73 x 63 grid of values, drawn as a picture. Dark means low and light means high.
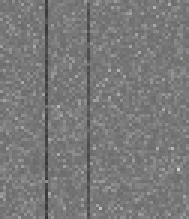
There is no overall slope. On average the colour sits 50% of the way up the scale. A few values lie far out on both sides of the bulk. Columns 16 and 30 stand out from the rest.
